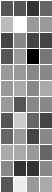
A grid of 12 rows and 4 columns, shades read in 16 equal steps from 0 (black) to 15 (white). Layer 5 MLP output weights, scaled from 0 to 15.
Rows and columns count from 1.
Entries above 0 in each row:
4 4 4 3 4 4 4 4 4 4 4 4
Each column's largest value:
11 15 9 10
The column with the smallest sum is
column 3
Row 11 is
8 3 3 8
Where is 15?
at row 2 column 2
